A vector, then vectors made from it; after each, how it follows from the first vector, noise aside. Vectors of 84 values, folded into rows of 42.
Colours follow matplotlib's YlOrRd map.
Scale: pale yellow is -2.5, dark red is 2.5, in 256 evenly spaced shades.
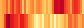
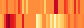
partly zeroed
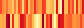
sign-scrambled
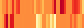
partly zeroed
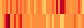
partly zeroed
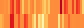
partly zeroed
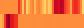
partly zeroed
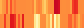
partly zeroed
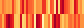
sign-scrambled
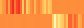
partly zeroed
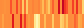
partly zeroed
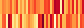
sign-scrambled
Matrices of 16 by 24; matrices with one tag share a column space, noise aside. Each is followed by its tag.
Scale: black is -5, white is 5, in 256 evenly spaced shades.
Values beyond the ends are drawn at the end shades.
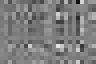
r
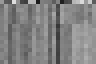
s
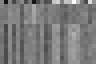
s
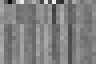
s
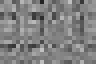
r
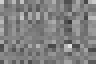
r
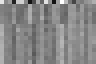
s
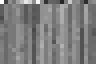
s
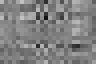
r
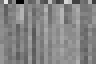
s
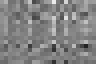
r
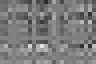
r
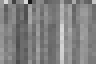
s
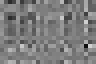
r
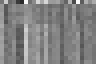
s
